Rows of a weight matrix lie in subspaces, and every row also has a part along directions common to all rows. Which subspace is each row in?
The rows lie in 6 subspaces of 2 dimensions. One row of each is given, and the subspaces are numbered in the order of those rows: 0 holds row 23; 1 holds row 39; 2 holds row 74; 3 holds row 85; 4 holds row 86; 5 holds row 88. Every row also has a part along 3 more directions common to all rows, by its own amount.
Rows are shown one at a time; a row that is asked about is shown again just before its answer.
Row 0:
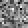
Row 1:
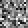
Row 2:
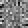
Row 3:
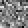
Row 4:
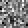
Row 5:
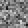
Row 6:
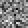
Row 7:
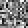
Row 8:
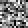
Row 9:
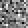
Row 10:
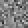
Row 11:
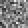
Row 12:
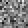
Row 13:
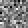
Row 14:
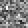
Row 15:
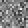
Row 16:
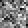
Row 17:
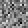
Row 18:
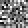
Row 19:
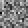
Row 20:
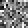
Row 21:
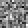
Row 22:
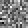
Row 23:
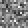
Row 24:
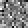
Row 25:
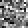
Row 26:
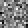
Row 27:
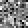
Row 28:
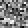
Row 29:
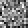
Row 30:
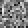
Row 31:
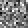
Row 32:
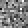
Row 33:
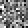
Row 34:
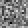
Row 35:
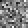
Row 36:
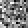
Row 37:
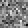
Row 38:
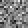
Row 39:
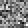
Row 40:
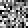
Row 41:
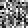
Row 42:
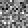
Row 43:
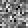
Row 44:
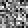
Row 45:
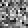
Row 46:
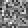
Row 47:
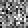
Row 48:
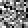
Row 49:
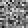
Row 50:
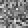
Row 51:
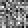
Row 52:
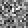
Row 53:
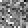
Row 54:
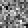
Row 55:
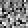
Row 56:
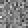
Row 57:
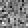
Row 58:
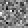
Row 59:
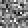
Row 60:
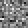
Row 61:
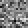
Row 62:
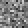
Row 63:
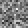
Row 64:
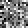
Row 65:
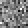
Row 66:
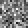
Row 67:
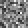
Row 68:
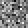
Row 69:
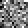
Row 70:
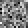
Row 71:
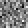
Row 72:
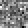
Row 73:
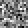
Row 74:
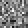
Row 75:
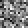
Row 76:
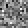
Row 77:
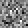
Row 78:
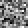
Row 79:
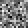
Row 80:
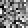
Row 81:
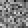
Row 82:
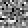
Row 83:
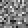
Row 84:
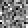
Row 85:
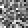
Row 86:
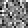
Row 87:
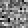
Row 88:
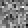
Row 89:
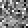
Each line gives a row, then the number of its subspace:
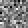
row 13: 2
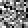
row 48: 4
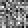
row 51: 5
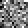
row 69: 4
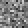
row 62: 2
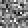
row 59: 0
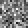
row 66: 3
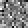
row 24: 4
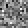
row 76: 4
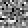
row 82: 5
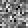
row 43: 0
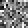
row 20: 4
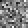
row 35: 4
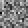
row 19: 5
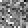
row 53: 4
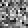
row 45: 1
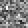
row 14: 1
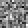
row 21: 5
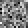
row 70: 4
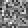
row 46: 4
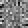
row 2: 3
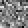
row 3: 5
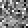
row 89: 1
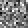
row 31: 1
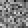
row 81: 0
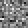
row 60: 5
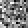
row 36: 0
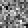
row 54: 1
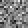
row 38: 2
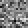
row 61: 3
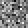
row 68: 0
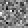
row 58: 1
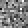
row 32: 2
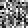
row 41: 5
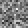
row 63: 3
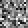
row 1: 2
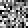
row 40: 2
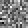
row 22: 2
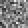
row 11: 0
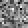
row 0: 0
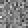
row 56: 3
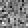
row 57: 2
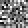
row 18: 2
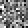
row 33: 3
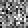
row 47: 5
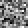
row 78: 4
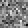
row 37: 1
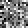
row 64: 3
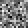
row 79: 4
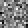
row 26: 0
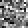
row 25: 4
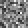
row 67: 0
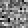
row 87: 2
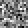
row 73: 4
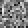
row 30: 4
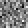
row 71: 3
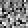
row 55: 2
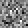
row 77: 1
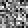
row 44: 5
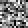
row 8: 2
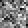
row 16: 5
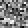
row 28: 4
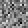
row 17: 2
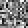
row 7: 4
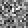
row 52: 0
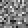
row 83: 2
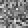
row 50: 3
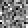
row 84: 0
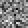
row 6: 3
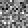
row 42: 1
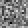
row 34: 4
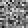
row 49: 5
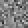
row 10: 0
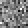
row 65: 3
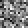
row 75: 5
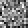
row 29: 3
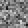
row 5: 1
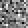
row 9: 1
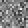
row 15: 5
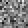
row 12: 2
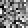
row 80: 3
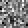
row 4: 2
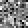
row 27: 0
